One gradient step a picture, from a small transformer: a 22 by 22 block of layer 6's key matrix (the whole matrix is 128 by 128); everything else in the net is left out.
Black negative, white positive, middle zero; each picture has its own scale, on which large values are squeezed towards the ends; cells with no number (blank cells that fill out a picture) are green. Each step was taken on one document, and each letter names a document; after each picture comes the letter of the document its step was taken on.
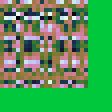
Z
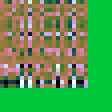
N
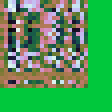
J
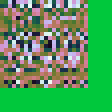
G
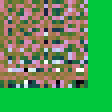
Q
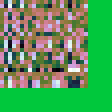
Q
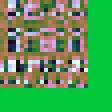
J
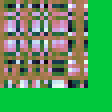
Q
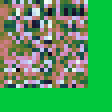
Z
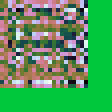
J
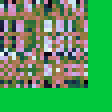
N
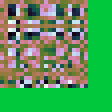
J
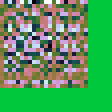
Z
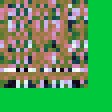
Q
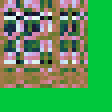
Z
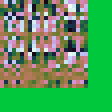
N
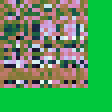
G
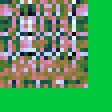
N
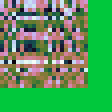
Z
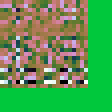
G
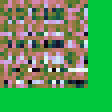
Q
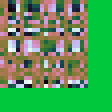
J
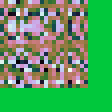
J
